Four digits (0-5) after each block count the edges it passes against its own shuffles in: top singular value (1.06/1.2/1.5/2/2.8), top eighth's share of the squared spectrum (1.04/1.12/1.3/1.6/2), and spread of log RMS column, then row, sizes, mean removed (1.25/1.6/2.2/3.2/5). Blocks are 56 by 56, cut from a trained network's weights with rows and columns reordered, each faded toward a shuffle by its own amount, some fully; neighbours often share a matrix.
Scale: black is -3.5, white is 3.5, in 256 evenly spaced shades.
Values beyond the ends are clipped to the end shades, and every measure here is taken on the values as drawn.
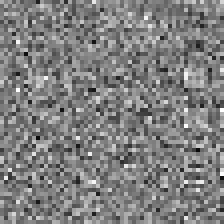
3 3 2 2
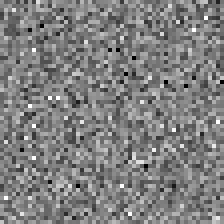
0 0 0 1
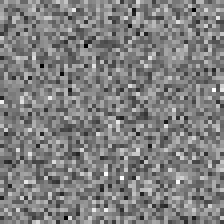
1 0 0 0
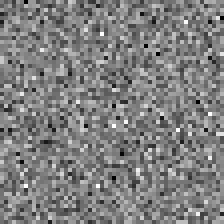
1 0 0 0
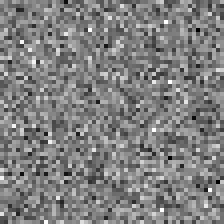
1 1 0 0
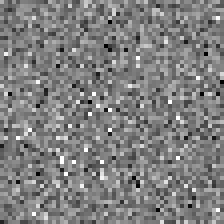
2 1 0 0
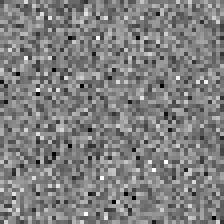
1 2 0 0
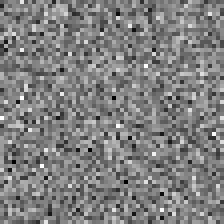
0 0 0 0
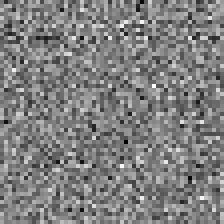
3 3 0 1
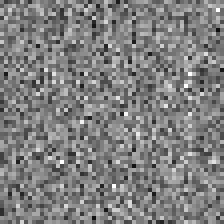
3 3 0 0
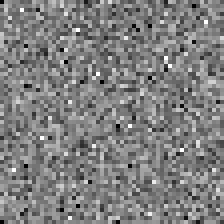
0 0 0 0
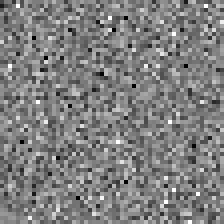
1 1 0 0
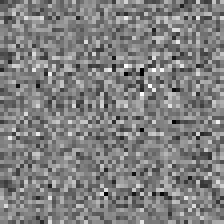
4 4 1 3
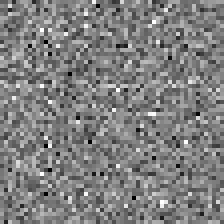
1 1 0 0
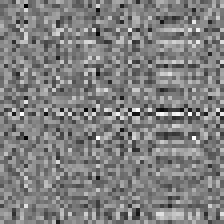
4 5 3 3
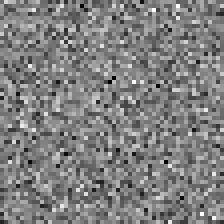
2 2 0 0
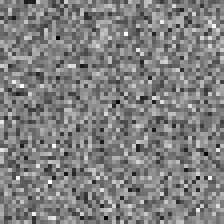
1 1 0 0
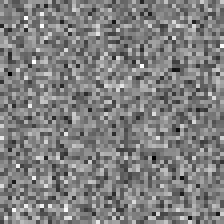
2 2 0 0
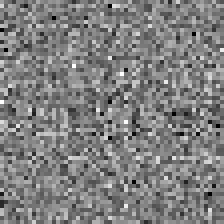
3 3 1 2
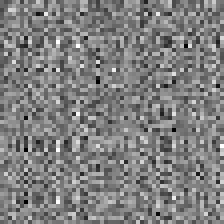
4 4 2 2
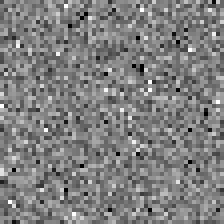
0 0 0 0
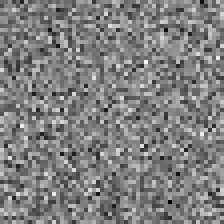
1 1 0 0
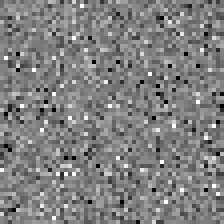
2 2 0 0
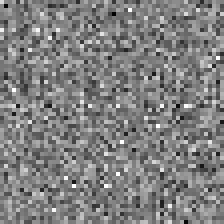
2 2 0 0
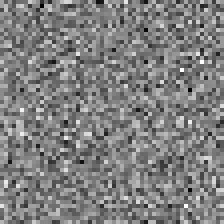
3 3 1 2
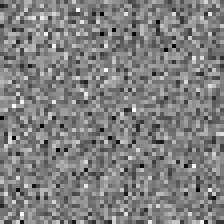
2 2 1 1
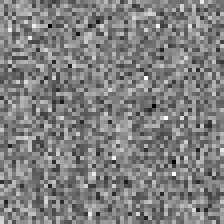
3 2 0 0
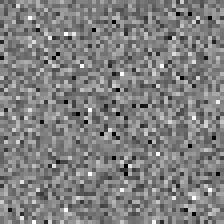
1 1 0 0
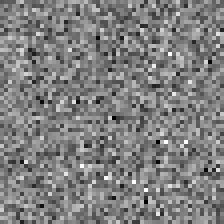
0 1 0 0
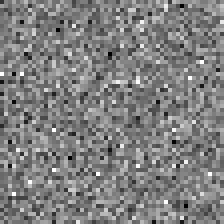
0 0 0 0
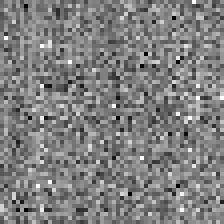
2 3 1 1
